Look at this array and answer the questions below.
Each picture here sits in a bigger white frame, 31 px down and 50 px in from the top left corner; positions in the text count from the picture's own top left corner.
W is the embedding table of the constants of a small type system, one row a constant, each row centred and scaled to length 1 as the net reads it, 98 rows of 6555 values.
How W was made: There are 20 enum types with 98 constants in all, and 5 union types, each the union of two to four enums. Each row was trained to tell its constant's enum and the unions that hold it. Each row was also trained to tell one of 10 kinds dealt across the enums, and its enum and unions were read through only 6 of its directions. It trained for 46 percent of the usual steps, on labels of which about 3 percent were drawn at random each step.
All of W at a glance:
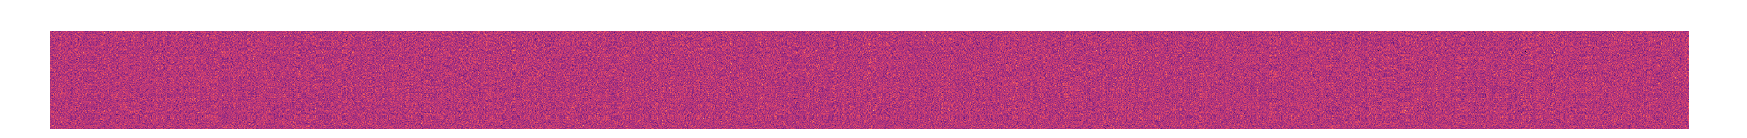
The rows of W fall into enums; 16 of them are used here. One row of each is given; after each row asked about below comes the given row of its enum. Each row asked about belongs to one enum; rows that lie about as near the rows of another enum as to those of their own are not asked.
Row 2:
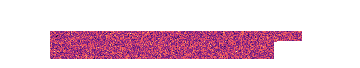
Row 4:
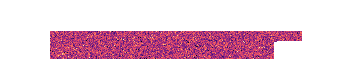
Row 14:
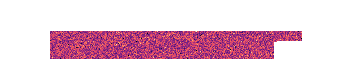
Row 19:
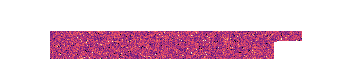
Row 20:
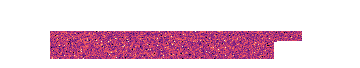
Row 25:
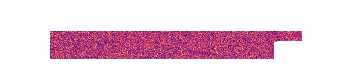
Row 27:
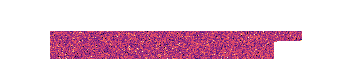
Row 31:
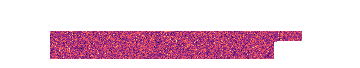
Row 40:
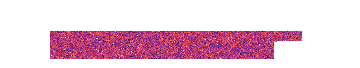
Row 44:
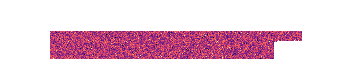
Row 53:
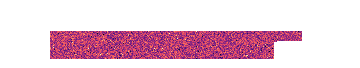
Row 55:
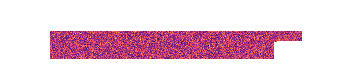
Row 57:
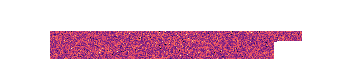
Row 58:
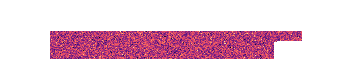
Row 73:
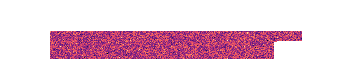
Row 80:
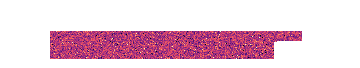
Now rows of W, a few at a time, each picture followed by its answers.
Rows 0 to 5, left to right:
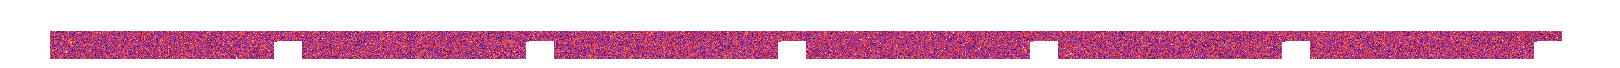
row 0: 2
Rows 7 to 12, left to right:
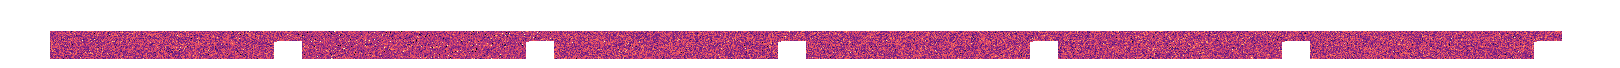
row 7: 73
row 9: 44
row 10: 73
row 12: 80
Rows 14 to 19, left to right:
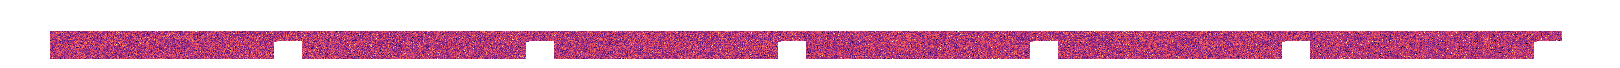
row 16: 25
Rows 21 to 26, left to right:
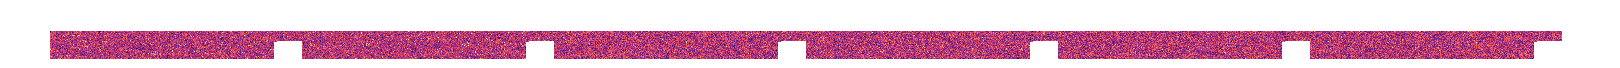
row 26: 55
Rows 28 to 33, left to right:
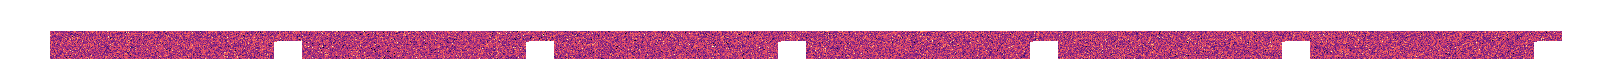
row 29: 19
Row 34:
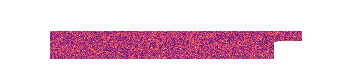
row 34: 14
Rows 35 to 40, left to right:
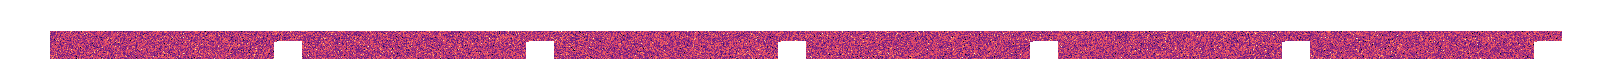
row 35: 19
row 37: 14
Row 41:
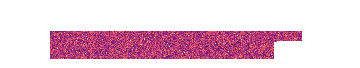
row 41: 2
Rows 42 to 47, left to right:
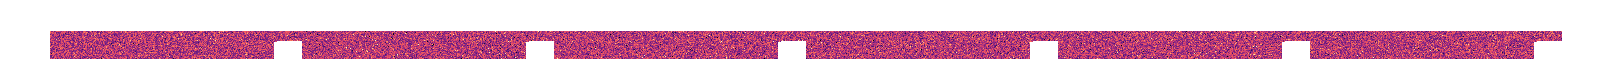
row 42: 25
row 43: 80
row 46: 58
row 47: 55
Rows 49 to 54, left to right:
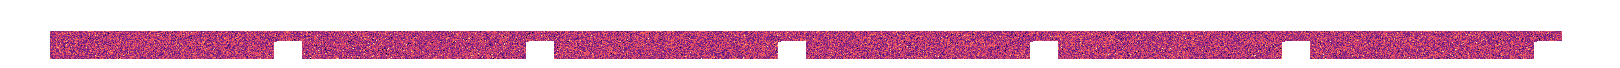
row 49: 31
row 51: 31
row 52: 19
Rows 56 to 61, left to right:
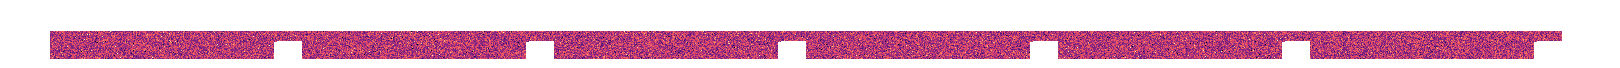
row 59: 14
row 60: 19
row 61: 55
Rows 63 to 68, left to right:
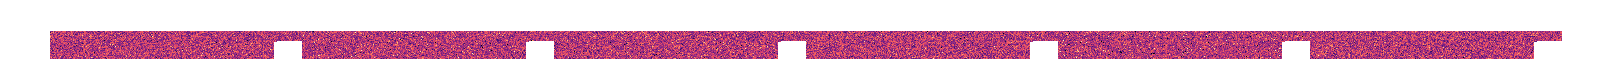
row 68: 4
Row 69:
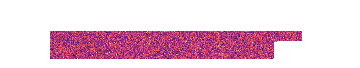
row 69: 58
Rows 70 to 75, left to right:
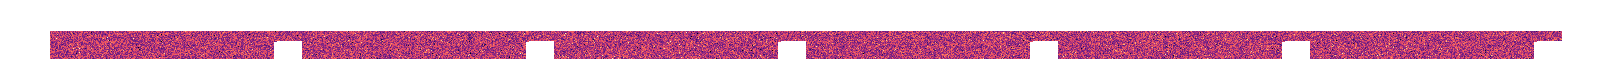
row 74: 25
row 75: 58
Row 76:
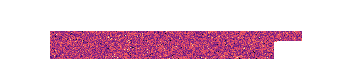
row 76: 2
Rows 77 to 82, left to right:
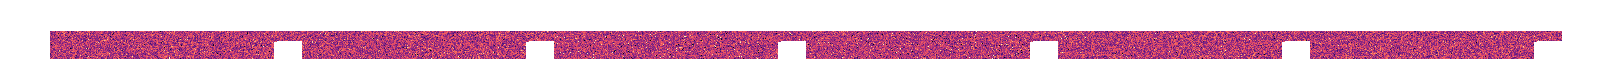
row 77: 19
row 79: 53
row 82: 2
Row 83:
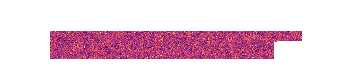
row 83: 55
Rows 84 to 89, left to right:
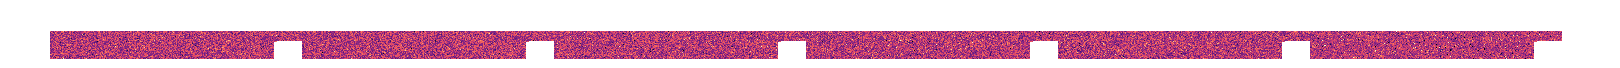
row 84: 31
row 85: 31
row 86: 25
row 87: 31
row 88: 25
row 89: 40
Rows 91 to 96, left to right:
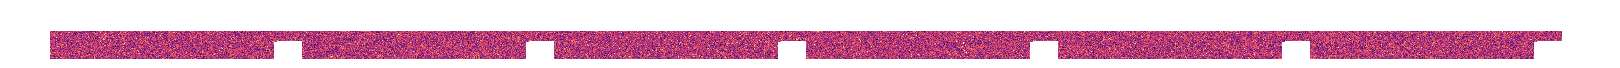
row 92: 55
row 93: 2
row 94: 20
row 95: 4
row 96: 44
